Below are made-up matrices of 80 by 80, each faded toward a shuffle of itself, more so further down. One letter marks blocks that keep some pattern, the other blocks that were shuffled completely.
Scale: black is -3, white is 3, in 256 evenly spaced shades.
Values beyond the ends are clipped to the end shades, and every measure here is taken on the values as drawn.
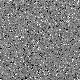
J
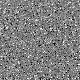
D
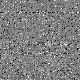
D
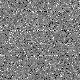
D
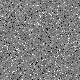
J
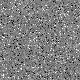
J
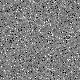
J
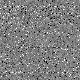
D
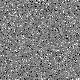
J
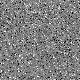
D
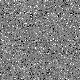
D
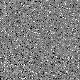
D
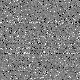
D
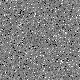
J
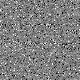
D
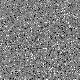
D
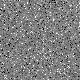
J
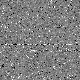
D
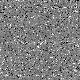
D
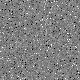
J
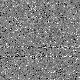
D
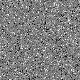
J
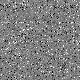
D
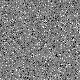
J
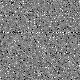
D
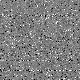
D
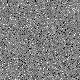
J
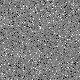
J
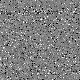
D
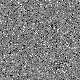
J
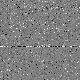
D
